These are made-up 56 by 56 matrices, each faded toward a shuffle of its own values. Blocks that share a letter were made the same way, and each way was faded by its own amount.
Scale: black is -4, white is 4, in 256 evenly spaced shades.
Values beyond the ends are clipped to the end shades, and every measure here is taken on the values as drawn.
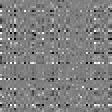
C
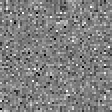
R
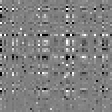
C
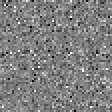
R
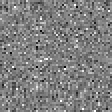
R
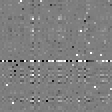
C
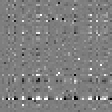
C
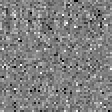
R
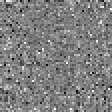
R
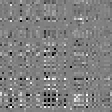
C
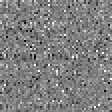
R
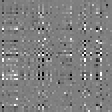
C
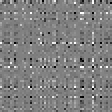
C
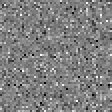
R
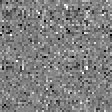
R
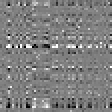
C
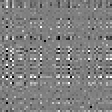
C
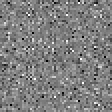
R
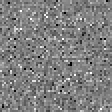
R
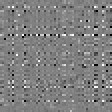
C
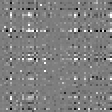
C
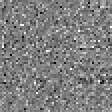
R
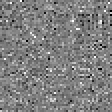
R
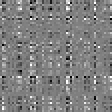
C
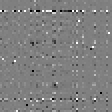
C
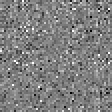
R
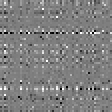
C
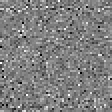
R
